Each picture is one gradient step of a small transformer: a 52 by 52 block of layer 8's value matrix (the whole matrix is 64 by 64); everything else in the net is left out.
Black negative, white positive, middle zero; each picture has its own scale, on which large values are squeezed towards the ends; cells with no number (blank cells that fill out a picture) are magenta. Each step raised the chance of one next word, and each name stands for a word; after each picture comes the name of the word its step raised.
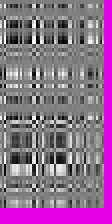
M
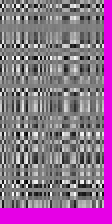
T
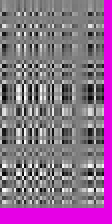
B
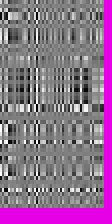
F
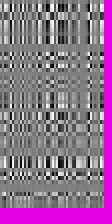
B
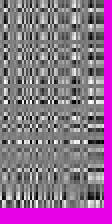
T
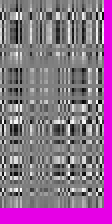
F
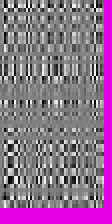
T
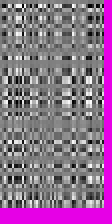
T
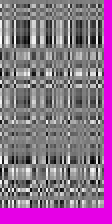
M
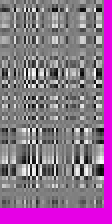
M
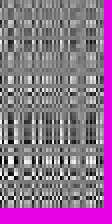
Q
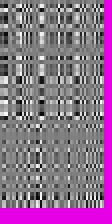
T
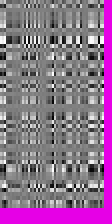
M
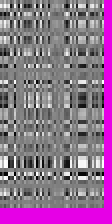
B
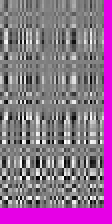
Q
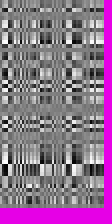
M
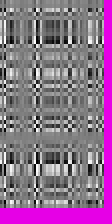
M
